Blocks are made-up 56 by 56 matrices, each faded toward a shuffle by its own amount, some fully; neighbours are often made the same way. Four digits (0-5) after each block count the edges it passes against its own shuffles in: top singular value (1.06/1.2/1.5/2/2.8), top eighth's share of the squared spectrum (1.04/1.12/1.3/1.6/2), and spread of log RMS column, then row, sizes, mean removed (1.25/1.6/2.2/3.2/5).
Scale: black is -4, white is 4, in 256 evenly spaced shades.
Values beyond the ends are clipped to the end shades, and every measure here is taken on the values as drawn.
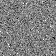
0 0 0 0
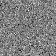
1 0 0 0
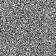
0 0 0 0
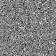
0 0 0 0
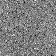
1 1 0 0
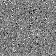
0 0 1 0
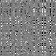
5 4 3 2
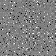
3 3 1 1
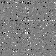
2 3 1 2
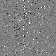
2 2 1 0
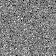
1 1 0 0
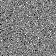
1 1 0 0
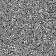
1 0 0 0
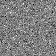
2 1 0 0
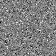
1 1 0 0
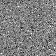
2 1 0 0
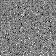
2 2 0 0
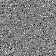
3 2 1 1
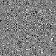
4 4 2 2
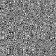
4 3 1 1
